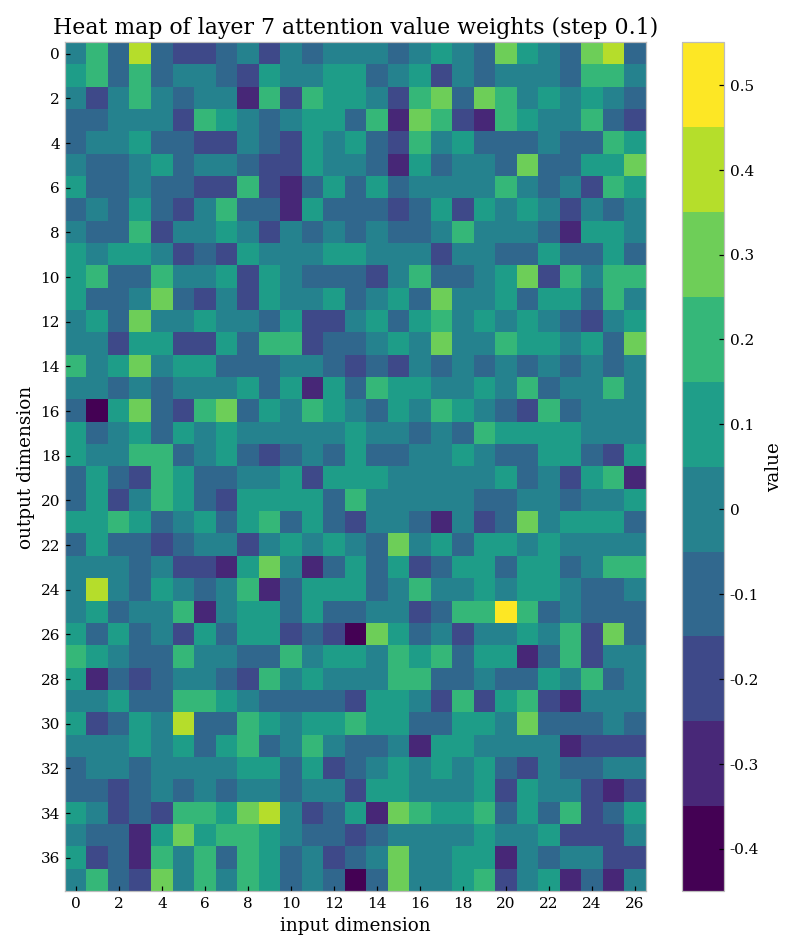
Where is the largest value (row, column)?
25 20
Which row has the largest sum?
34
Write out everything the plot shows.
Title: Heat map of layer 7 attention value weights (step 0.1)
x-axis: input dimension, ticks 0 2 4 6 8 10 12 14 16 18 20 22 24 26
y-axis: output dimension, ticks 0 2 4 6 8 10 12 14 16 18 20 22 24 26 28 30 32 34 36 (0 at the top)
Colour bar: value, ticks -0.4 -0.3 -0.2 -0.1 0 0.1 0.2 0.3 0.4 0.5
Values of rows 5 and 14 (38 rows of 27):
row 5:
0 -0.1 -0.1 0 0.1 -0.1 0 0 -0.1 -0.2 -0.2 0.1 0 0 -0.1 -0.3 0.1 -0.1 0 0 -0.1 0.3 -0.1 -0.1 0.1 0.1 0.3
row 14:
0.2 0 0.1 0.3 0 0.1 0.1 -0.1 -0.1 -0.1 0 0 -0.1 -0.2 -0.1 -0.2 0 -0.1 0 -0.1 0 -0.1 0 -0.1 0 -0.1 0
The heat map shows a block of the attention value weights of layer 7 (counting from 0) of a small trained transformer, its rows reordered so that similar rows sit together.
